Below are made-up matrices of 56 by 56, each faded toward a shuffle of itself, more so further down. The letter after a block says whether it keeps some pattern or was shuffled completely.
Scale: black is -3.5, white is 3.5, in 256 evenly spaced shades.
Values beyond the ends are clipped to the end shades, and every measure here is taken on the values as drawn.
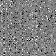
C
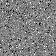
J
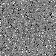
J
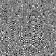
C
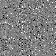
C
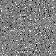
C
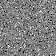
J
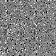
C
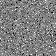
J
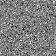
J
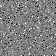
J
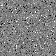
J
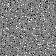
J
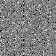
C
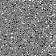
C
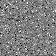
J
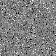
J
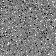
J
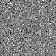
C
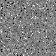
C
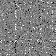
C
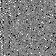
C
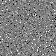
J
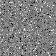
C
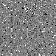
C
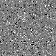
C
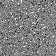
J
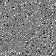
C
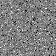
J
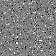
C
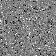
C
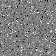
J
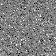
C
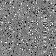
C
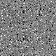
C
